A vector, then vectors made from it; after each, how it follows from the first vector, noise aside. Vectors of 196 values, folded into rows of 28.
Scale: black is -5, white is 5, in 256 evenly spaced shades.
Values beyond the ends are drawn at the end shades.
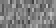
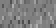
partly zeroed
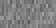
shrunk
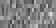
copied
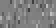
partly zeroed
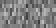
reversed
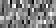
scaled up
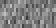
reversed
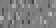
partly zeroed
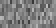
copied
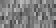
wrapped around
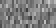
wrapped around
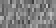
copied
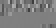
partly zeroed
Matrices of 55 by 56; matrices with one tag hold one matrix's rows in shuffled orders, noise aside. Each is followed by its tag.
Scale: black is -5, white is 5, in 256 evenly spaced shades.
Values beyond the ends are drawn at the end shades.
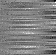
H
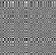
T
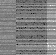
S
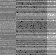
S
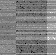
S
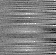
H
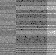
S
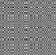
T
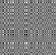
T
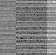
S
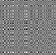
T
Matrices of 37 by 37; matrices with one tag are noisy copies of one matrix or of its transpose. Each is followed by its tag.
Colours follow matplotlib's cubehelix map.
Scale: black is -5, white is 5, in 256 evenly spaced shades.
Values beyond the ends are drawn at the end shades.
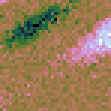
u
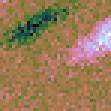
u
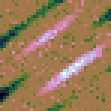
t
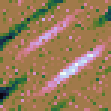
t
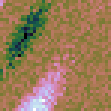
u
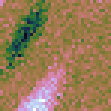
u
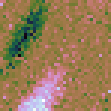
u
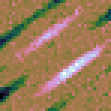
t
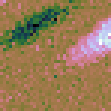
u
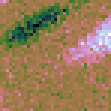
u
